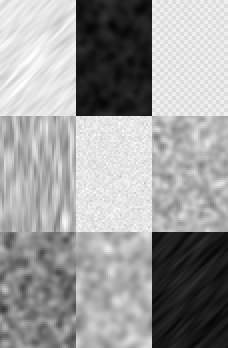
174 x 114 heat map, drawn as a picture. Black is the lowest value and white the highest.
It is made of 3 by 3 panels. Panel 1,1: very high, slanting up to the right, faint in contrast. Panel 1,2: very low, blotchy, faint in contrast. Panel 1,3: very high, checkered, faint in contrast. Panel 2,1: high, streaked downward. Panel 2,2: very high, fine-grained, faint in contrast. Panel 2,3: high, blotchy. Panel 3,1: middling, blotchy. Panel 3,2: high, blotchy. Panel 3,3: very low, slanting up to the right, faint in contrast.
